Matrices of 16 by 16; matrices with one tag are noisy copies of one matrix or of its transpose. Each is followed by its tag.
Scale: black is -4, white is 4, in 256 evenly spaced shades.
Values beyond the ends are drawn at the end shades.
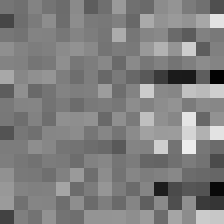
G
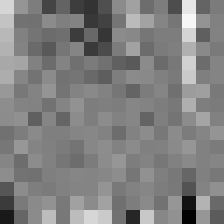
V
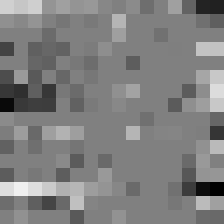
V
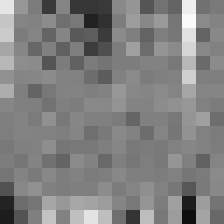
V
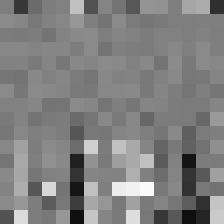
G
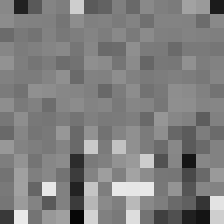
G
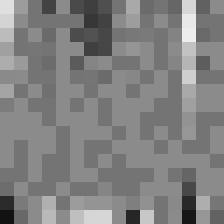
V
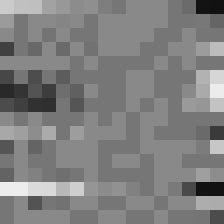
V
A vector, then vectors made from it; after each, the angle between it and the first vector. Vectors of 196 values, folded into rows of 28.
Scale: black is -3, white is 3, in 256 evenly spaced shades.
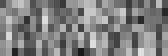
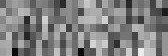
nearly parallel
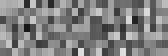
orthogonal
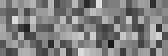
orthogonal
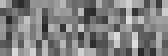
nearly opposite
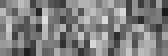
nearly parallel
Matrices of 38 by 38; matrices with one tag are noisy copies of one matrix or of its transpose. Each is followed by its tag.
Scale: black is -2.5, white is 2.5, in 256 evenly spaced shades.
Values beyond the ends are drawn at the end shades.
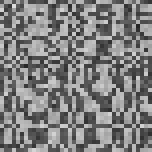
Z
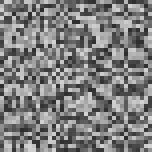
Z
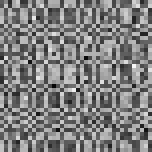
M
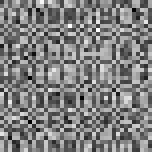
M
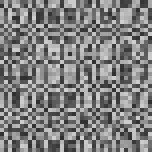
M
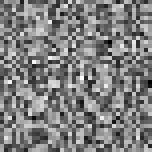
Z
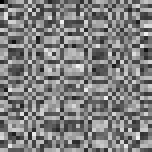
M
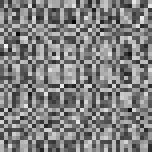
M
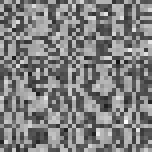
Z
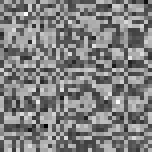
Z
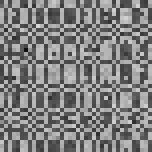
M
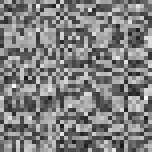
Z
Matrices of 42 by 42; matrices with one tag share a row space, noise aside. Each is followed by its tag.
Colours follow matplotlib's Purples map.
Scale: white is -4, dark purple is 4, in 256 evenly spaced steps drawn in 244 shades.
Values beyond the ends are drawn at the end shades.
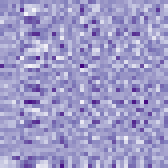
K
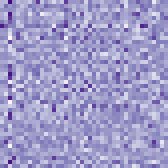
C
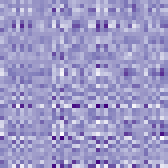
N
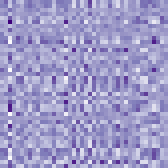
C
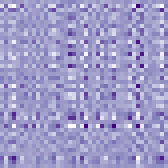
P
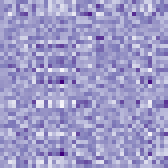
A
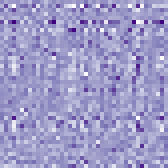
P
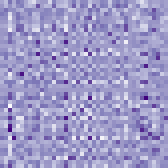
C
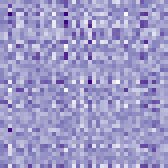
C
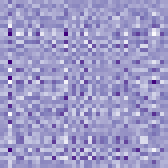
C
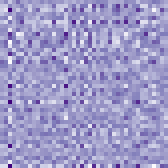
C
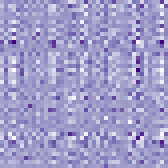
P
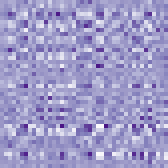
A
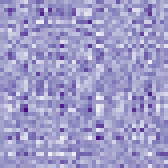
A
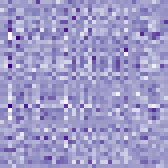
C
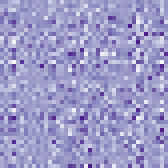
P
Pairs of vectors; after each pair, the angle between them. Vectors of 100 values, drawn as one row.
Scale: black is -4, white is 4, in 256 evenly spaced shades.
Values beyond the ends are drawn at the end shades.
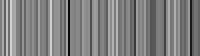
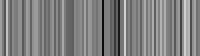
orthogonal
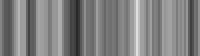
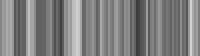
nearly opposite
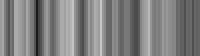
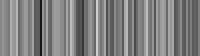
partly aligned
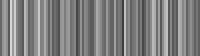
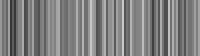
nearly opposite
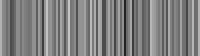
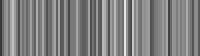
nearly opposite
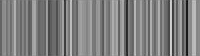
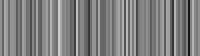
orthogonal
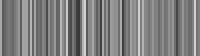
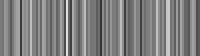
partly aligned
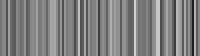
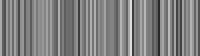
partly opposed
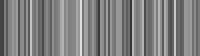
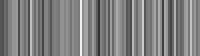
nearly parallel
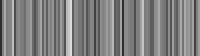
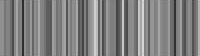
orthogonal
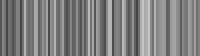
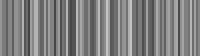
orthogonal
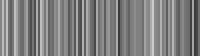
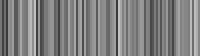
nearly opposite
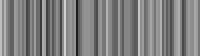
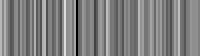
nearly parallel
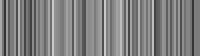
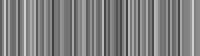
nearly opposite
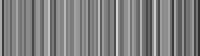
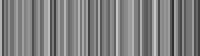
nearly parallel
